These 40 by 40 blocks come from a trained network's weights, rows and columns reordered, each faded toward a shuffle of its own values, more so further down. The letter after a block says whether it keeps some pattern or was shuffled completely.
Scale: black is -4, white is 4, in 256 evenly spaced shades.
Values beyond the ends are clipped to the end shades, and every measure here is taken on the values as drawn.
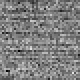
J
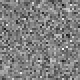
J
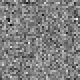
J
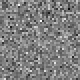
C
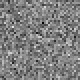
C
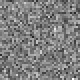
C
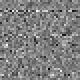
J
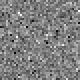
C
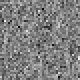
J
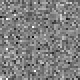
J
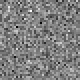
J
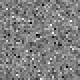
C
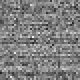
J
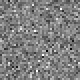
C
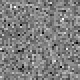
C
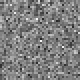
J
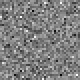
C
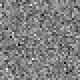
C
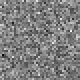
C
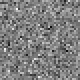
C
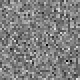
C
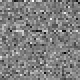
J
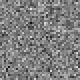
J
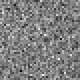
C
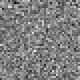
C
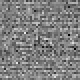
J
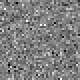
C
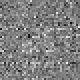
J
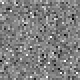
C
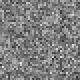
C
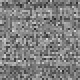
J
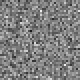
C
